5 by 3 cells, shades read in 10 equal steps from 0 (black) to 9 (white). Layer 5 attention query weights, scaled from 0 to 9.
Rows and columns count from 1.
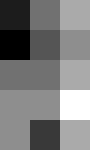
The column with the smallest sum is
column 1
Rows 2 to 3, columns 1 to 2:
0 3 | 4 4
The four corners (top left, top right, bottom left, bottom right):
1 6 5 6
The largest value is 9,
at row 4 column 3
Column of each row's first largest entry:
3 3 3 3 3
